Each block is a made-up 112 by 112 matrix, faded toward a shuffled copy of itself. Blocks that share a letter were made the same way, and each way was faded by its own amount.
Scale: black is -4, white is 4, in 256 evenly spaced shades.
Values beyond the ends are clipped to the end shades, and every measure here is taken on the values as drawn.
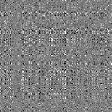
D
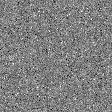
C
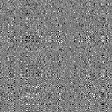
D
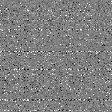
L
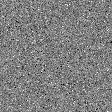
C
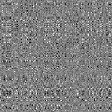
D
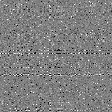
L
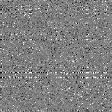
L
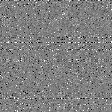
L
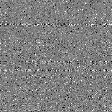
L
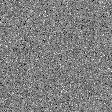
C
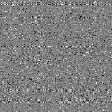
L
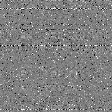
L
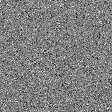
C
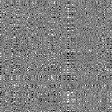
D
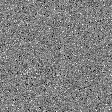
C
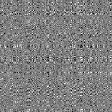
D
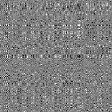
D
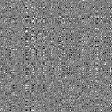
D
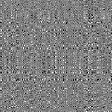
D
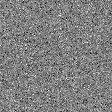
C
